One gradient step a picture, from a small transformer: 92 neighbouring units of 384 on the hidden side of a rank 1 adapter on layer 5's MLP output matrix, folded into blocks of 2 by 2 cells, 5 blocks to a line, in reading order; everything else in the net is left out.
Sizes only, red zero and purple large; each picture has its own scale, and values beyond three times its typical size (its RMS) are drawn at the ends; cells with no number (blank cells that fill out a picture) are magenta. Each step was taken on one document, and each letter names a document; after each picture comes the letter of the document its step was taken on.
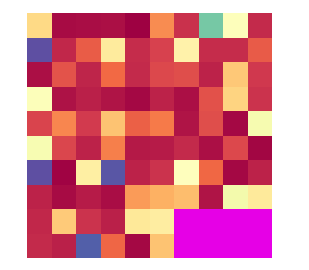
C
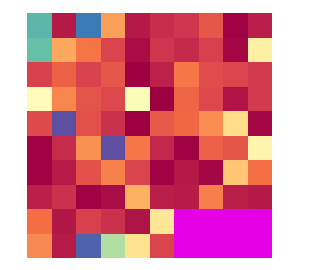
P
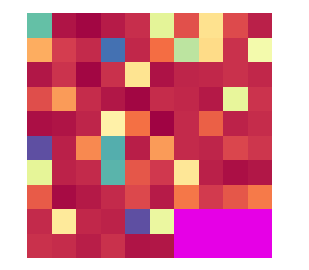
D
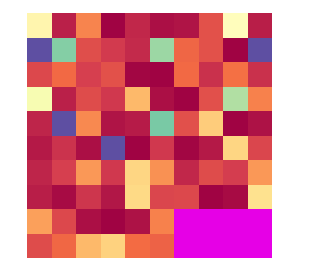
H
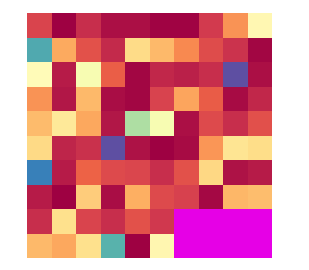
C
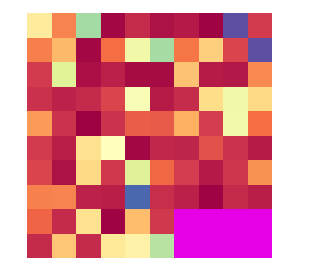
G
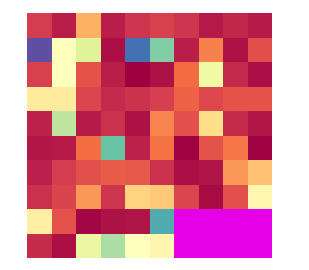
H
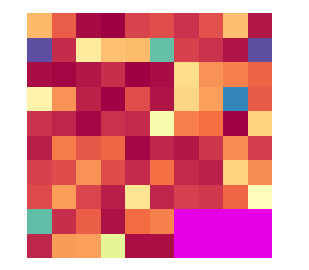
H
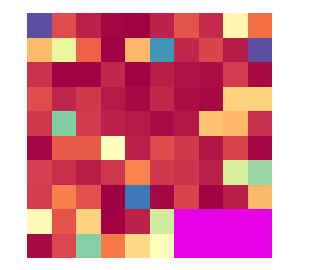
G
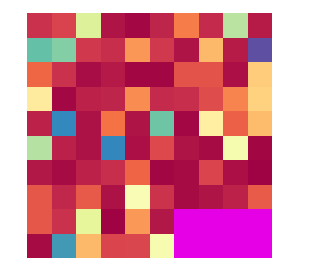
G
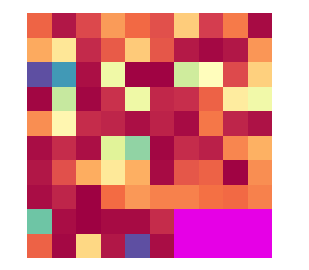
P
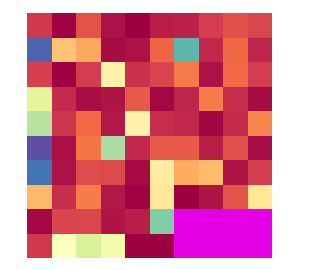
C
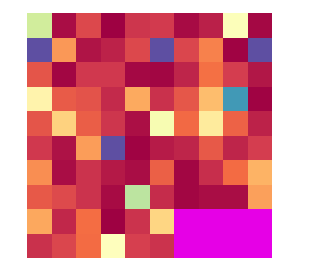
H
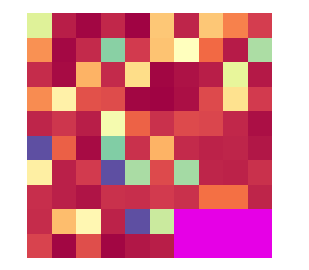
D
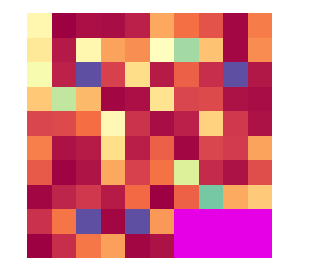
D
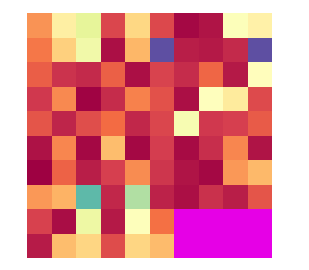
G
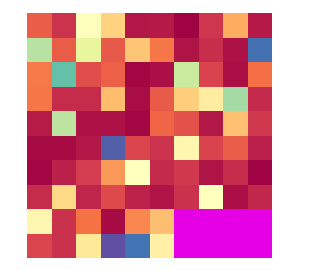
P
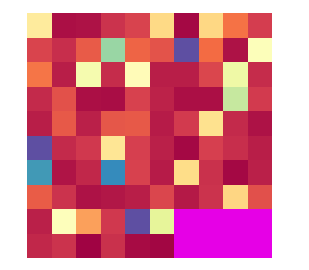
D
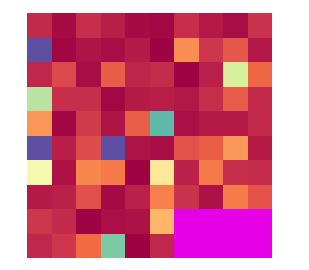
C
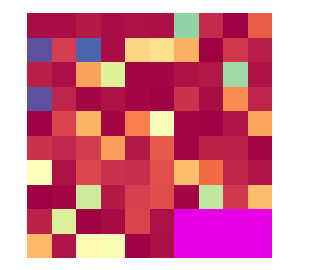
C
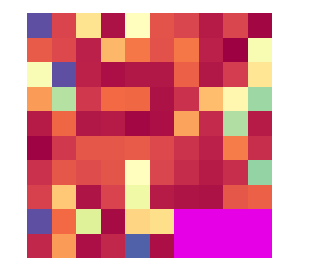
H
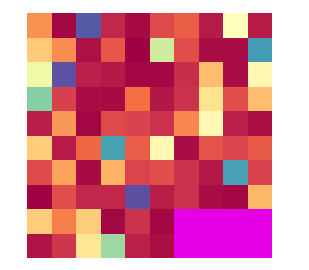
H
